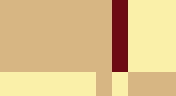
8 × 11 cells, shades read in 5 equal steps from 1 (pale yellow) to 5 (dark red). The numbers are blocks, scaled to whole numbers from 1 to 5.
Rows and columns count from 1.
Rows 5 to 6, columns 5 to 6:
2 2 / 2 2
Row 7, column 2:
1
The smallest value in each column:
1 1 1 1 1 1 2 1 1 1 1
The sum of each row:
22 22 22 22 22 22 15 15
